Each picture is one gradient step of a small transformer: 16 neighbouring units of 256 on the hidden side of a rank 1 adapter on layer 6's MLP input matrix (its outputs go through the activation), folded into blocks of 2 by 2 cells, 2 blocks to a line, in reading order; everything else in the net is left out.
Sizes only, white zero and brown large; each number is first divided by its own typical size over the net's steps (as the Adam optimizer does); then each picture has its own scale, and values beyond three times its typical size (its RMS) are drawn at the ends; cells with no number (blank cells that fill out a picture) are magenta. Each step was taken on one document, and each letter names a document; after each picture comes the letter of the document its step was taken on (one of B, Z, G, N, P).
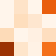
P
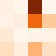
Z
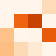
P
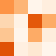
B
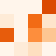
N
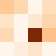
N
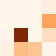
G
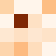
P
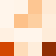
Z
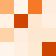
Z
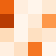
N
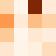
Z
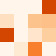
N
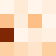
P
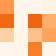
N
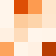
Z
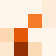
G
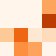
G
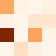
B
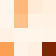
Z
